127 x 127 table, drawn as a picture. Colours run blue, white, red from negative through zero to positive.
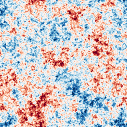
The bottom right is the ninth with the lowest average. The texture is blotchy. No overall slope runs across the table. No seam splits the table. Overall the values sit about 50% of the way up the scale.
